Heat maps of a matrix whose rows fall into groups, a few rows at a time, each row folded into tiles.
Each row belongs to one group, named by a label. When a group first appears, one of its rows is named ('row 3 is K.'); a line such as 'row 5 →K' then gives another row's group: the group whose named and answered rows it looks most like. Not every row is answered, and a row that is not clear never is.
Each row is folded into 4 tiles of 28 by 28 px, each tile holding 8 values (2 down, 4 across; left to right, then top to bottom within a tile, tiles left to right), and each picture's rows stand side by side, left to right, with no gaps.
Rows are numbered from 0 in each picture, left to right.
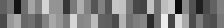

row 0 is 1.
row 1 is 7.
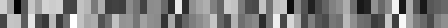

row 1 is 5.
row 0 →1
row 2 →7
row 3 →7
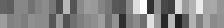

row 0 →5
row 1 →5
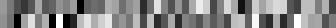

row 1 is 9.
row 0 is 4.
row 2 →1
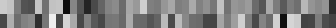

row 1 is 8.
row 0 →7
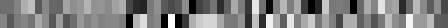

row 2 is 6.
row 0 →5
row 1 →4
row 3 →1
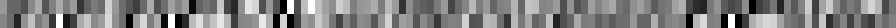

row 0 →4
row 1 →4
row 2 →5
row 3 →7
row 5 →1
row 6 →4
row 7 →9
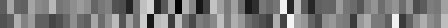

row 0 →1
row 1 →6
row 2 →7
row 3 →4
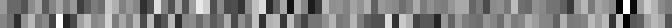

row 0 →4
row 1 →9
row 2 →6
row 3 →8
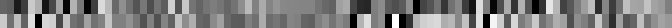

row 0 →6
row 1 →7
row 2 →9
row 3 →4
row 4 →6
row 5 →5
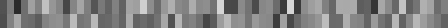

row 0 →1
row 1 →8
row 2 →5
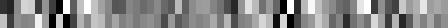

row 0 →5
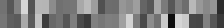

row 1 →8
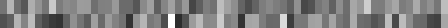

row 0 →1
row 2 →4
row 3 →8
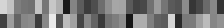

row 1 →4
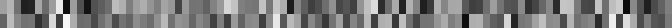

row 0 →7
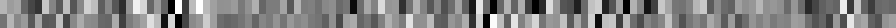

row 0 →9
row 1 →5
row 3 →1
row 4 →6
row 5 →6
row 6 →5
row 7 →7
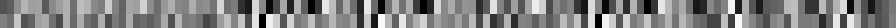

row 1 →8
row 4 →9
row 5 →6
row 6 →7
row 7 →7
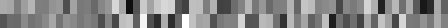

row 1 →1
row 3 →6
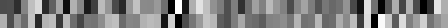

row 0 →6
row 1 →5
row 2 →1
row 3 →6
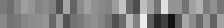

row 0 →5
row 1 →1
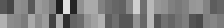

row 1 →9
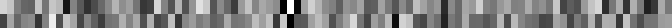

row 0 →7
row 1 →9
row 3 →8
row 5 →6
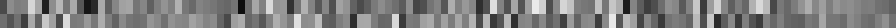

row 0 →6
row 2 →1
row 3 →4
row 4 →9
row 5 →7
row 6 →9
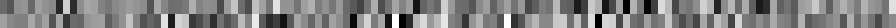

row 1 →8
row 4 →4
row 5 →6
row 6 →6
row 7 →8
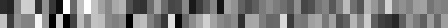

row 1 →4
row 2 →4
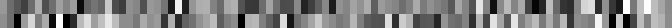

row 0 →4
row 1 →5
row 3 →8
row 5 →5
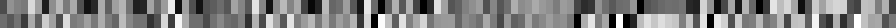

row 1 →7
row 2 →6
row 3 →6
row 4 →5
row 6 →6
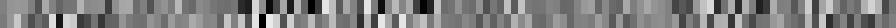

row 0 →8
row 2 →6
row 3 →6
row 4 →7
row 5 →5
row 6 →6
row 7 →9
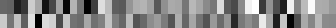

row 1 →8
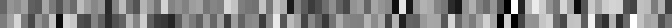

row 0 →8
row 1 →1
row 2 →7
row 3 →5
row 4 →5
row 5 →1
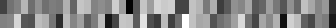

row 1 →1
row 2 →8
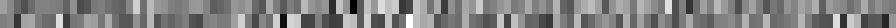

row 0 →4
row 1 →9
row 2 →8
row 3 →1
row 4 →8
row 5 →8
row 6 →1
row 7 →8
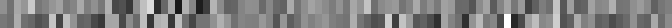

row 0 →8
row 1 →6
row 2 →5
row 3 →8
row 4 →4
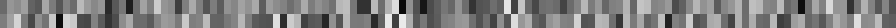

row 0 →8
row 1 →1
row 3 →7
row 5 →8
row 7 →1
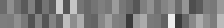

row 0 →7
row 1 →4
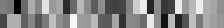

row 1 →5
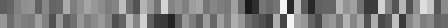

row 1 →1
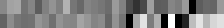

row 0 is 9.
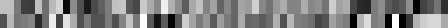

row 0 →7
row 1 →1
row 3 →4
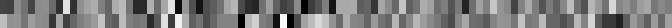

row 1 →7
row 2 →4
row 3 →9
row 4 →1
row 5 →1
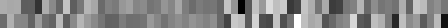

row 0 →9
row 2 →1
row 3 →8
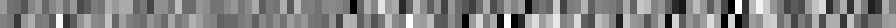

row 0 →4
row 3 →1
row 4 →4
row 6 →5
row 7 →6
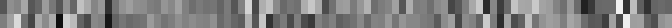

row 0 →8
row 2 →9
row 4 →5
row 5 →7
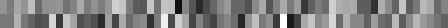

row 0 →8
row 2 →4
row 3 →9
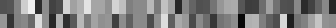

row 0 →5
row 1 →7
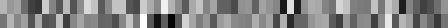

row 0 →9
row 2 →5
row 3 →7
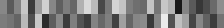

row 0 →9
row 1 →7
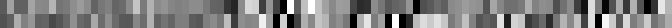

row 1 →9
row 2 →5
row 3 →4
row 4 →8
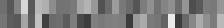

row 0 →9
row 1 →4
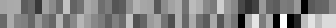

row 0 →9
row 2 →4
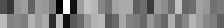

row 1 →9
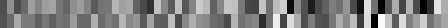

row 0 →1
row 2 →7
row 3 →6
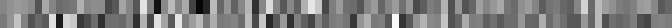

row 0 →8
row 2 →9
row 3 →4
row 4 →1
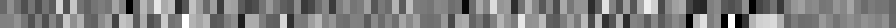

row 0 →7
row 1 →1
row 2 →4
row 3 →7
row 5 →9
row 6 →4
